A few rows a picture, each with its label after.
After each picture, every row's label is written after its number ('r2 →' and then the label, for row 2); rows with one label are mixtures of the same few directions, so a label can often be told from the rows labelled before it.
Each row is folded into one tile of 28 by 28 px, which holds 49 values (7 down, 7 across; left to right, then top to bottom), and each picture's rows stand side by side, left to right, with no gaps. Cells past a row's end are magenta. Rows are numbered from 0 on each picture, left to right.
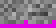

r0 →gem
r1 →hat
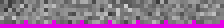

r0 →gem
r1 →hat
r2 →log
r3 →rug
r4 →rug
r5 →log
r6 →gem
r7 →hat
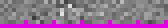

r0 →gem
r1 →log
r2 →rug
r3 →hat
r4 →gem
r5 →log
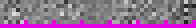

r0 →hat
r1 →hat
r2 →rug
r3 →gem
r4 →log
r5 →gem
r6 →hat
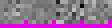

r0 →hat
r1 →hat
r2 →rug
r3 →gem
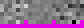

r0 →hat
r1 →rug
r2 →hat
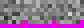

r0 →log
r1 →gem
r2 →rug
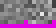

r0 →hat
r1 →rug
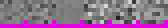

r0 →gem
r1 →hat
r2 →rug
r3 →hat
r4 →log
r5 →log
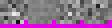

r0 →hat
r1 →log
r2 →rug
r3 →rug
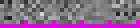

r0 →gem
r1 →gem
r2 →gem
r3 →gem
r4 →rug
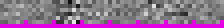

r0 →hat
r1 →gem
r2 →log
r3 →rug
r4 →rug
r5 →rug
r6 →hat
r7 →gem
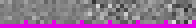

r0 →gem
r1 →log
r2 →log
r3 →rug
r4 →gem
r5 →gem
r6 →hat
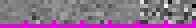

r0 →gem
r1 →log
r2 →log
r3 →hat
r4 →hat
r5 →rug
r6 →rug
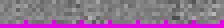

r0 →hat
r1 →gem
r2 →log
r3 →log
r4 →rug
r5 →log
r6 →gem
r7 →hat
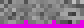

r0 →gem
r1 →gem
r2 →log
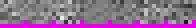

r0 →gem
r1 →rug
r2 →log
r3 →gem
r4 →gem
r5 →rug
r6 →hat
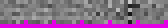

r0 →log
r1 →log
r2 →log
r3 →rug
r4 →hat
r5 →rug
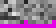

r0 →gem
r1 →gem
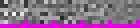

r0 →rug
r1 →log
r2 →log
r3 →hat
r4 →hat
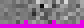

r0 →hat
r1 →rug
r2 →gem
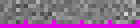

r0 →hat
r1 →rug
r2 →gem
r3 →hat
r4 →rug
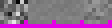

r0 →log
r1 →gem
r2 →gem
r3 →gem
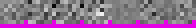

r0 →gem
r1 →rug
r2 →rug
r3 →hat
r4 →rug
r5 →gem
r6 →rug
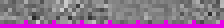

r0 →gem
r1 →log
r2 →gem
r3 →log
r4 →log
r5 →log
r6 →rug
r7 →rug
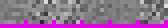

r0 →log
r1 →log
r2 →log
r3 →hat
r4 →rug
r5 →rug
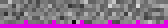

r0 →rug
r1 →gem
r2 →hat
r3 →rug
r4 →rug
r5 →log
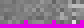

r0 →log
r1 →gem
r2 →hat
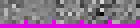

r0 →rug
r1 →log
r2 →rug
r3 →hat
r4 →rug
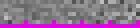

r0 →log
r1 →log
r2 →log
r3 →log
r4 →rug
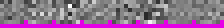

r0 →gem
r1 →rug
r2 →rug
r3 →gem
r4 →rug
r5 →log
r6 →rug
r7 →rug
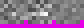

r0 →gem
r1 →hat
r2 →hat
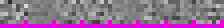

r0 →rug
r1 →hat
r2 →log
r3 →log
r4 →log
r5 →gem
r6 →gem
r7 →log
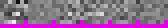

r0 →log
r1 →rug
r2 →rug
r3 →hat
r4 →gem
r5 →hat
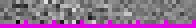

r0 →hat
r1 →log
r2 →hat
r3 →log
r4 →hat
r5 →rug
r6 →gem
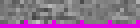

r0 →log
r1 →log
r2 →gem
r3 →rug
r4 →gem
